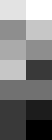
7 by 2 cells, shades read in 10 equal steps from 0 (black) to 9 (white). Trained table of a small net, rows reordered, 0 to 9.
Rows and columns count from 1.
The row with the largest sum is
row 1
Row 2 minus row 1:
-3 -2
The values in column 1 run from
2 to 8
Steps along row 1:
up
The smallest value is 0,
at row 7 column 2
